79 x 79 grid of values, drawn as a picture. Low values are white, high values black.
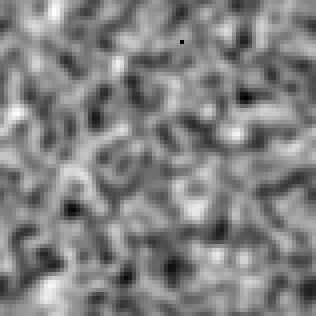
Slope: none. Grain: blotchy. Histogram: bell-shaped. Lone odd cells: 1, higher than its neighbours. Average level on the scale: 50%. Stripes: none.
